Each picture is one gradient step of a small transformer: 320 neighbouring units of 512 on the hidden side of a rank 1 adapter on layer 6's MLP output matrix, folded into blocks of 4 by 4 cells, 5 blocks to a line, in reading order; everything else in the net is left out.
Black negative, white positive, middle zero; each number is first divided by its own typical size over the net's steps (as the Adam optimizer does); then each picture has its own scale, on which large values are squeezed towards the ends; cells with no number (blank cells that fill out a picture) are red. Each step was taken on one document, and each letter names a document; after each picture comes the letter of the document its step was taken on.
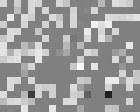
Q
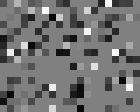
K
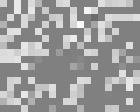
K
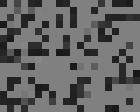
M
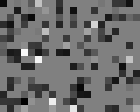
M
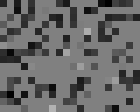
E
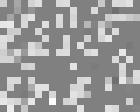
M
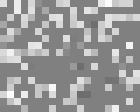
E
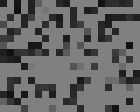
E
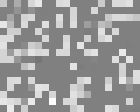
M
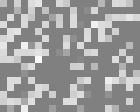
Q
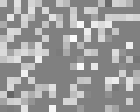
Q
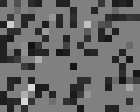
M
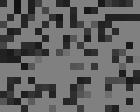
K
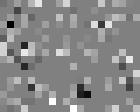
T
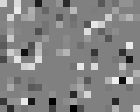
T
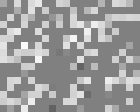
Q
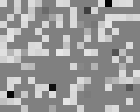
E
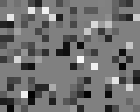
Q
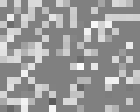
Q
